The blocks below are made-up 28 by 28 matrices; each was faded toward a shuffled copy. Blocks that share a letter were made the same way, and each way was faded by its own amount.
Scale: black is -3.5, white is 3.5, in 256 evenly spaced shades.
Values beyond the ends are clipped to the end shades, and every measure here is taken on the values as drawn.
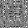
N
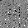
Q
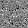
Q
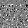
Q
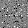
Q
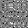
N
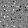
Q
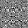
N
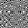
N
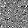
Q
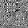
N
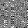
N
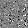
Q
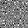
N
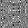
N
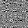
N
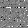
Q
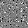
Q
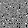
Q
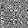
N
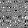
N
